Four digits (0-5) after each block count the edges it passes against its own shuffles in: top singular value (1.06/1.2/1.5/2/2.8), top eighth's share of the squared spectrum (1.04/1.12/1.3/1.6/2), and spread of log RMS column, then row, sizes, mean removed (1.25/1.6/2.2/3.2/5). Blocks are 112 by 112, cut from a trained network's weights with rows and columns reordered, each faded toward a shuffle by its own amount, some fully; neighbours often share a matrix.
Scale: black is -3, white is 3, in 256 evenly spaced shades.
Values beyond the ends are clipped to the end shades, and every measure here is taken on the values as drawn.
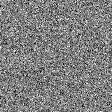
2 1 0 0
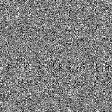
3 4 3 2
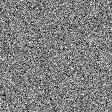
0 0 0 0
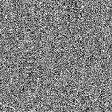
3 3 1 1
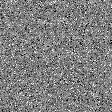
0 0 0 0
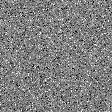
0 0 0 0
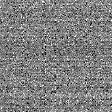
3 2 3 0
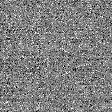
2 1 1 0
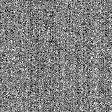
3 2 0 1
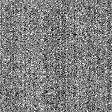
3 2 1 2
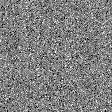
0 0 0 0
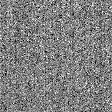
2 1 0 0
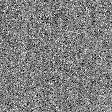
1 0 0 0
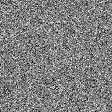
1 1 0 0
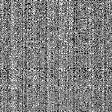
4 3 1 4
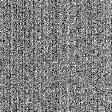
4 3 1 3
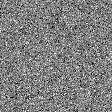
1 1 0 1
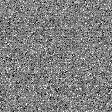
1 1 1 0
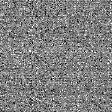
2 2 3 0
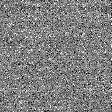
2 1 2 0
